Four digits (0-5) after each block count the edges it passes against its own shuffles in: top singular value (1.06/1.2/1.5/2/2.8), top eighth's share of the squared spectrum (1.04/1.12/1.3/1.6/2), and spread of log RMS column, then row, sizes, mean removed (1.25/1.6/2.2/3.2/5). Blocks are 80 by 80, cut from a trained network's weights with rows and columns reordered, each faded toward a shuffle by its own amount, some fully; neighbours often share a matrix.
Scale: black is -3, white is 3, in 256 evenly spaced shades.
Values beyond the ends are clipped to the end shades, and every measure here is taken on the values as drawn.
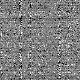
3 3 3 0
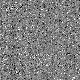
1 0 0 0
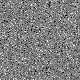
0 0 0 0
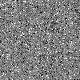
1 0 0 0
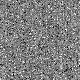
1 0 0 0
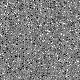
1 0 0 0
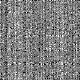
4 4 1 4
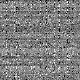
3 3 3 1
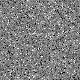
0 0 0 0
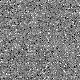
1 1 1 0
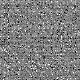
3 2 2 0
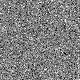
1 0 0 0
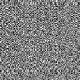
4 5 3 2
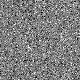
0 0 0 0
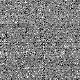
2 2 2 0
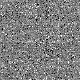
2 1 2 0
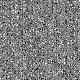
2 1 0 0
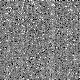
2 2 0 1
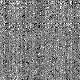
3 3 0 2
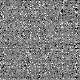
2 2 2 0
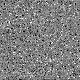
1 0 1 0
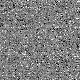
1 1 0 0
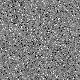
0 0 0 0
